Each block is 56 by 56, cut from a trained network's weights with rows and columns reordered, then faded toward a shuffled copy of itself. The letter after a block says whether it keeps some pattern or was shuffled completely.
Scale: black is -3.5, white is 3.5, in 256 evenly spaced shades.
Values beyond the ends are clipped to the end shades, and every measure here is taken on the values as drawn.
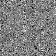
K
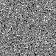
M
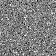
M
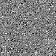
K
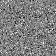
M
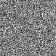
K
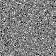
M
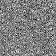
K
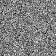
K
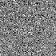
K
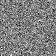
M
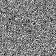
M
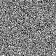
M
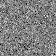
M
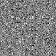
K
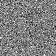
M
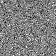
M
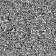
K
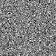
K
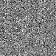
K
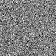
K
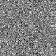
K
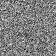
M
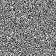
M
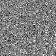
K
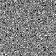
K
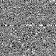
K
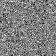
M
